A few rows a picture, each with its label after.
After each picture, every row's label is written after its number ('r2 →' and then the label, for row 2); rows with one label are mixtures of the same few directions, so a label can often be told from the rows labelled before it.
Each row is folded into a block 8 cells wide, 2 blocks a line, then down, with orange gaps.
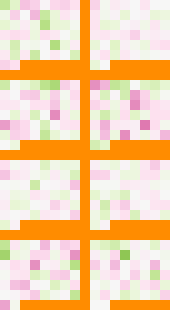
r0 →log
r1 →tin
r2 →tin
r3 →log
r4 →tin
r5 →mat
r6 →tin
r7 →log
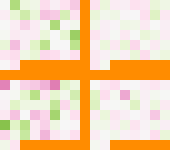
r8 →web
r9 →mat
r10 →tin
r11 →log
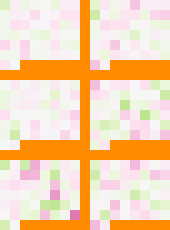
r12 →tin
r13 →tin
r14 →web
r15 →tin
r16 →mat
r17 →tin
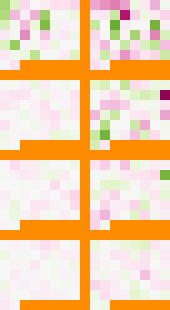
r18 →log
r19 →log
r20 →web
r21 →web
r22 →web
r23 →web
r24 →tin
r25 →tin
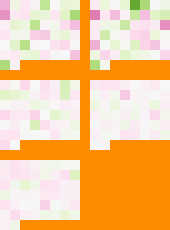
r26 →tin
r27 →tin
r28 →mat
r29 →log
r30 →web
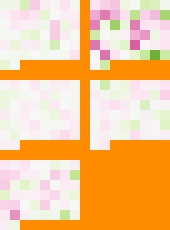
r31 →mat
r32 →web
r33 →web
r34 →web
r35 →web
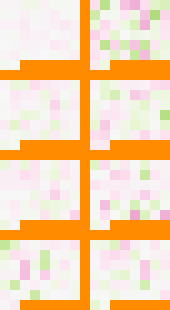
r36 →log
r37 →mat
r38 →mat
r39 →web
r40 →mat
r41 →mat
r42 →log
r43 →mat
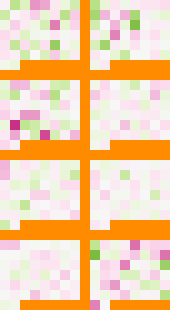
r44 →mat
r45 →log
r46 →mat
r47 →mat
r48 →tin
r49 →log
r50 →log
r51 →tin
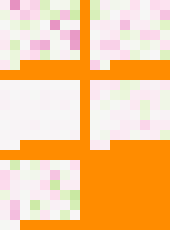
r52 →web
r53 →tin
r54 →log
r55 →mat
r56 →web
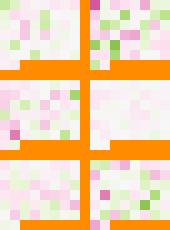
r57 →log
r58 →tin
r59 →web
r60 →web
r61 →tin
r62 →log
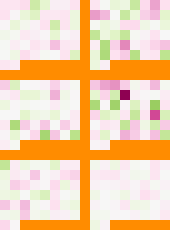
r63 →mat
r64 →mat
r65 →mat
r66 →log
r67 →tin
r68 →mat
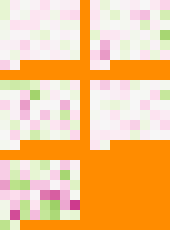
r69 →tin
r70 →web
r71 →log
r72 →web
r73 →tin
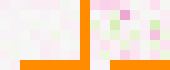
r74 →tin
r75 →log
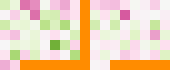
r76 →log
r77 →log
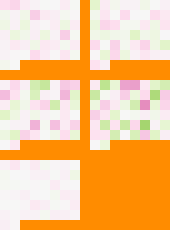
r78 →log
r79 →tin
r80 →mat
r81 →mat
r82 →web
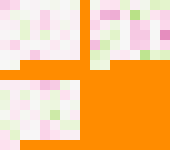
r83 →log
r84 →web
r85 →tin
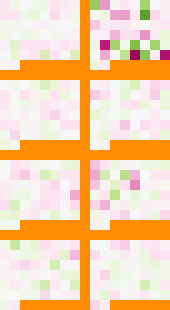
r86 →mat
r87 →mat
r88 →tin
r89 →mat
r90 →web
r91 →log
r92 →web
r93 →log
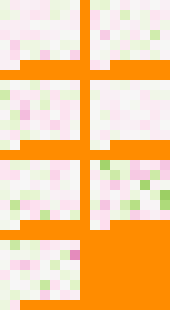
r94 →mat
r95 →log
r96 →log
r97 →log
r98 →mat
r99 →web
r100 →web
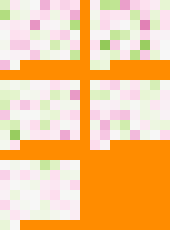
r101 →tin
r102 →mat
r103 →web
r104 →mat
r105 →tin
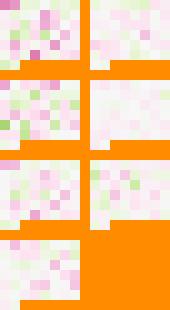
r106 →log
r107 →tin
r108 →tin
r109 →web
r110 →log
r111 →log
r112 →web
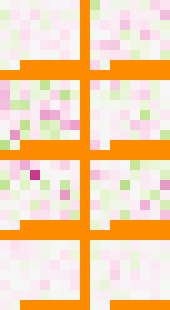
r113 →log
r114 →tin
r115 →tin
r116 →mat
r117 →log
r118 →tin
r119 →web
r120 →log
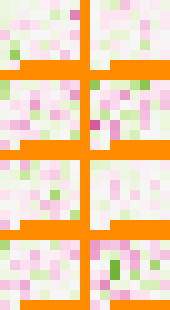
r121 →web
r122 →mat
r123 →tin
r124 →tin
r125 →mat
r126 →log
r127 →tin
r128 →log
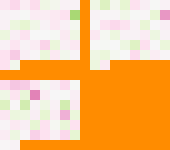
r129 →web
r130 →web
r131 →log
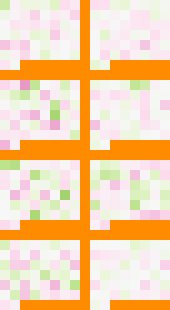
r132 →tin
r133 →log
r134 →mat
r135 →tin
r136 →log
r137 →web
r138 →tin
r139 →tin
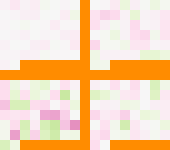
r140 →web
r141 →web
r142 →tin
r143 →mat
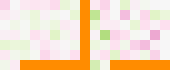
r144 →tin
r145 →log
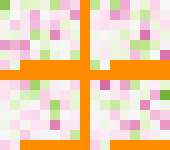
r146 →tin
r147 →mat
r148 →mat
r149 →web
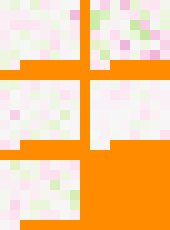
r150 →web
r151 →web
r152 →log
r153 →mat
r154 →web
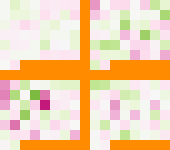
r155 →web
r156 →tin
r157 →log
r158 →log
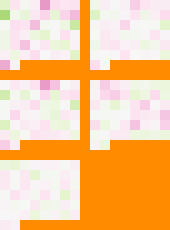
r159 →tin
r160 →tin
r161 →tin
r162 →web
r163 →log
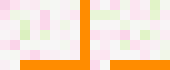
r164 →log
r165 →mat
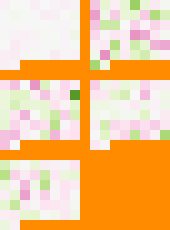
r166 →web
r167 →tin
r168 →web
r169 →mat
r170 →log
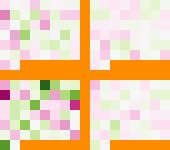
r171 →log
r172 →mat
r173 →tin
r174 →tin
